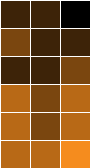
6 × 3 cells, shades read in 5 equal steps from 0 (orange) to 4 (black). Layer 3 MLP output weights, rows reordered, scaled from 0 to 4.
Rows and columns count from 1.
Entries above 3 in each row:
1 0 0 0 0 0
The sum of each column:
11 14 11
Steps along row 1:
same up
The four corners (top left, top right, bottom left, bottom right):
3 4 1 0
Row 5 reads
1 2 1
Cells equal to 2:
4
